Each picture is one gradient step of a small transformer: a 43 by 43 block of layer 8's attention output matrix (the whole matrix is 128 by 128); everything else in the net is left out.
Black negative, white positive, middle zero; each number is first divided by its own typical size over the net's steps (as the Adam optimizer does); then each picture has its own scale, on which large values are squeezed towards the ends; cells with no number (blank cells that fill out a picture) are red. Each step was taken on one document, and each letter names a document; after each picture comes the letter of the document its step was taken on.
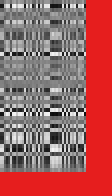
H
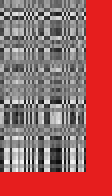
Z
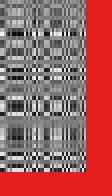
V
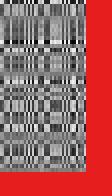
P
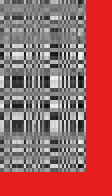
H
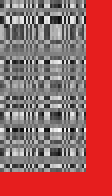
Z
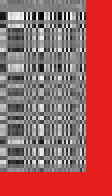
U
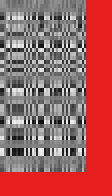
V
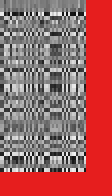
H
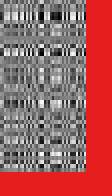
P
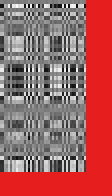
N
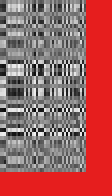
V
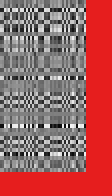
P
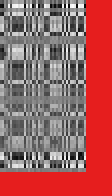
N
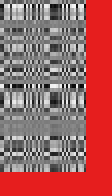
N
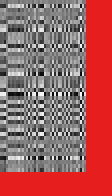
V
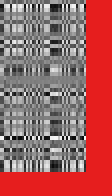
N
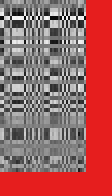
H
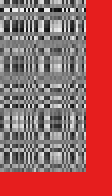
P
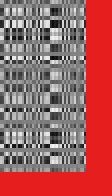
H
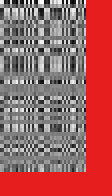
P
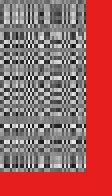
P
